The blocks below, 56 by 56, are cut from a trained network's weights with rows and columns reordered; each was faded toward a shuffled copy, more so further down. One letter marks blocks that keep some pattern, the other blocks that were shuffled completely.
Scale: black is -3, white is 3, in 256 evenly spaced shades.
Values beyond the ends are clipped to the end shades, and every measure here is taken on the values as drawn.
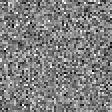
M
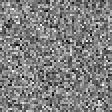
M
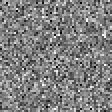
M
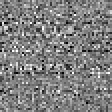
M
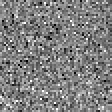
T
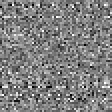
M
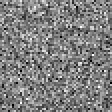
T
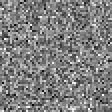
T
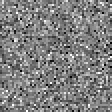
T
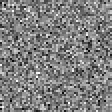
T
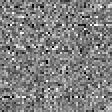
M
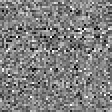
M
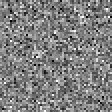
T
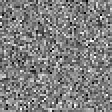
T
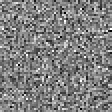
M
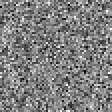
T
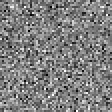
T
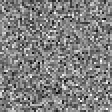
T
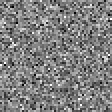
T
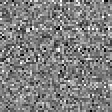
M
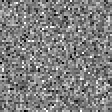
T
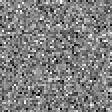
T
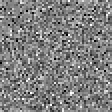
T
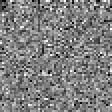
M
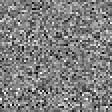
M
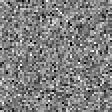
T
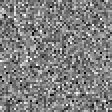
T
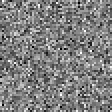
T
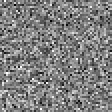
M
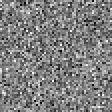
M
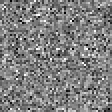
M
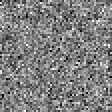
T
